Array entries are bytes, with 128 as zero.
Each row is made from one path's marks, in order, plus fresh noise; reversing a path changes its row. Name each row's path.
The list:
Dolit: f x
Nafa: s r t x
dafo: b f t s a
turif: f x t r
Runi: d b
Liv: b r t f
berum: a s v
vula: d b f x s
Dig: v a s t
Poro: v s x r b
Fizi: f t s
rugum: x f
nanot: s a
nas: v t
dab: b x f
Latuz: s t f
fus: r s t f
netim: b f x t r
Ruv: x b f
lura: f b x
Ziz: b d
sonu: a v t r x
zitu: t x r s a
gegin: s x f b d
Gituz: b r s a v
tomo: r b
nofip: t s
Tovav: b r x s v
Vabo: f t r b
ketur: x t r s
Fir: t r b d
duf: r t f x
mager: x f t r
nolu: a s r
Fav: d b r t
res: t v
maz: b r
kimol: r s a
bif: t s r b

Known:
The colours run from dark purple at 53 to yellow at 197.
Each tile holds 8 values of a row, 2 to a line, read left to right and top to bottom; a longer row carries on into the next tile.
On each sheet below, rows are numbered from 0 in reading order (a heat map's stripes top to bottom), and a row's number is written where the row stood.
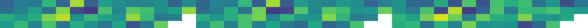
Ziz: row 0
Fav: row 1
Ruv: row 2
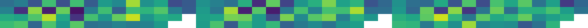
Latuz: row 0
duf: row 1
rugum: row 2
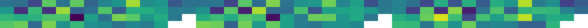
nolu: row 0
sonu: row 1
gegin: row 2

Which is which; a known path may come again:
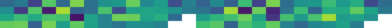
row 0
sonu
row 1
res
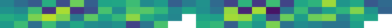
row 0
Tovav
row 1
ketur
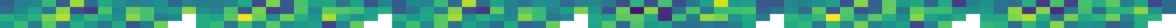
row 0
Ziz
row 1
netim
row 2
Runi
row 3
kimol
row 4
lura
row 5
mager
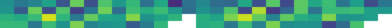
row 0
Dolit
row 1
Ruv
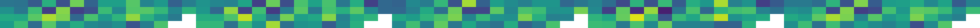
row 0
Gituz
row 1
turif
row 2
Fav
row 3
gegin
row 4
maz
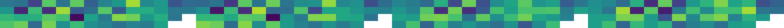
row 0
nolu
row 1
berum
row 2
tomo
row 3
duf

